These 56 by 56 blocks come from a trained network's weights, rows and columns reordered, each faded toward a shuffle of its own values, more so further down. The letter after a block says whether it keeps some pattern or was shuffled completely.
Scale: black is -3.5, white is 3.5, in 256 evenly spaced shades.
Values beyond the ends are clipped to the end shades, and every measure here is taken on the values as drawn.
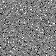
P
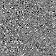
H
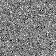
P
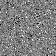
P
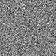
H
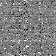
H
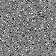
P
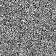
P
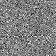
H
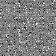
H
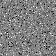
P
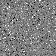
P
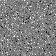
P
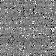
H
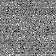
H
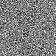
H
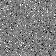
P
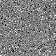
H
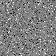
P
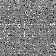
H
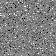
P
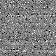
H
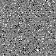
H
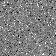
P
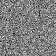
P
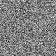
H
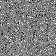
P
